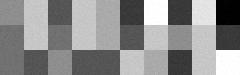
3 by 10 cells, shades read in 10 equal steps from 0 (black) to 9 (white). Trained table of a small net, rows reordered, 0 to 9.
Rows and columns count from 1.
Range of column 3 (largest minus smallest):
2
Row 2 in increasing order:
2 3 4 4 5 6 7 7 7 7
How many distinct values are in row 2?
6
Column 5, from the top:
6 6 3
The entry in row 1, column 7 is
9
